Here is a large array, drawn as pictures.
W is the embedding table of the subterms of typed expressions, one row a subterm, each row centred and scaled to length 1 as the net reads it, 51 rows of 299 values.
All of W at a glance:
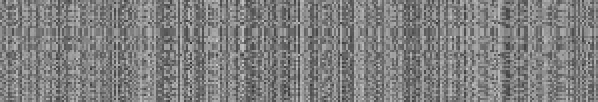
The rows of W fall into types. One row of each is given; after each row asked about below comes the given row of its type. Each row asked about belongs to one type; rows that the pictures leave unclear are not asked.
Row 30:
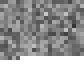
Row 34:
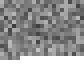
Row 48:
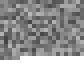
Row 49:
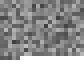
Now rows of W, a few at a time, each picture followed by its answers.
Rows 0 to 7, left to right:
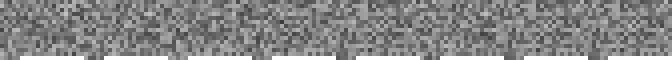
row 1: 49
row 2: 34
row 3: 48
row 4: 48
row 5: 49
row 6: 48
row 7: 48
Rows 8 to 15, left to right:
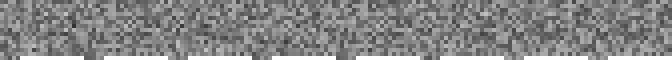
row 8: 30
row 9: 48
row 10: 34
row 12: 48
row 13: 49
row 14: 34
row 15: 34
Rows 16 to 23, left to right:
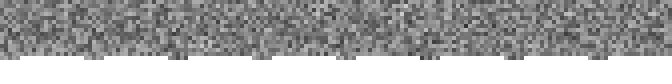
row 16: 34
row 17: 34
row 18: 30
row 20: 30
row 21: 30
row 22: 49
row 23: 49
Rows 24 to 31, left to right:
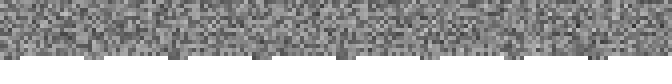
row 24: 49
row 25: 34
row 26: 48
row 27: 48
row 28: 48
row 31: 30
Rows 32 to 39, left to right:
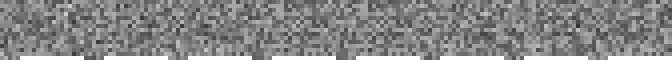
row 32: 30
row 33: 49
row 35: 48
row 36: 48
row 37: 49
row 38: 30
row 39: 34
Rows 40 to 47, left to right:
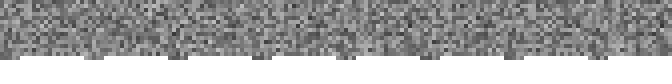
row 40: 48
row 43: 49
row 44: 30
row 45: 49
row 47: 30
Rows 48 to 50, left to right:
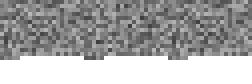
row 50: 48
